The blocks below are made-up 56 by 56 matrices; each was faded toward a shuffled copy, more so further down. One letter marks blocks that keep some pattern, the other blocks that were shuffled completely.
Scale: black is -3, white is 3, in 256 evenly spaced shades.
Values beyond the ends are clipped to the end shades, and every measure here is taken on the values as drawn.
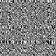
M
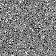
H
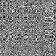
M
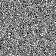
H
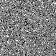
H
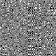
M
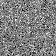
H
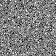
H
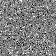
H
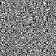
M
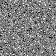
H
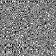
M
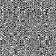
M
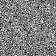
H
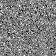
H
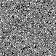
H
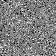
H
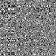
M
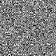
M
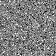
H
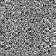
M
